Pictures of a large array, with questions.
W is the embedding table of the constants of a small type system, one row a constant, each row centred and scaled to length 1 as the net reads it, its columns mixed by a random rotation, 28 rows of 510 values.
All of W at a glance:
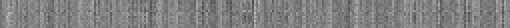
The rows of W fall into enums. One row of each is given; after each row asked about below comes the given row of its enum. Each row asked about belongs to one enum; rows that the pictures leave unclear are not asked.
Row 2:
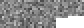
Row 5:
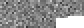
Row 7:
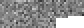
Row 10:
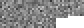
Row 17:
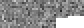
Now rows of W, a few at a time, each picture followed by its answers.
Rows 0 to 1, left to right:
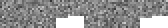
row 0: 10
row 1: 2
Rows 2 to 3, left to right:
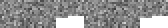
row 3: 2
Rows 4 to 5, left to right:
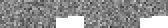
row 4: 2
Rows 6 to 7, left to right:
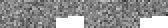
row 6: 2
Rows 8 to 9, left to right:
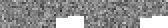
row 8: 17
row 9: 2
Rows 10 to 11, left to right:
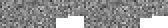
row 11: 10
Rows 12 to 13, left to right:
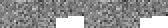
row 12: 7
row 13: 7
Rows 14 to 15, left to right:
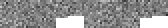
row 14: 5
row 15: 7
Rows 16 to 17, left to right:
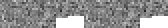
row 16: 17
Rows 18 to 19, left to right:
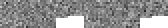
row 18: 5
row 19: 17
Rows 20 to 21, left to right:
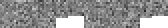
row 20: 7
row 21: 17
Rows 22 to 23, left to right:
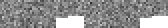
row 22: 2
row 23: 5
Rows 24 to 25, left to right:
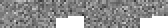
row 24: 7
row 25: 10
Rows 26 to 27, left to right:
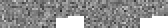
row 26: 17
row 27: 10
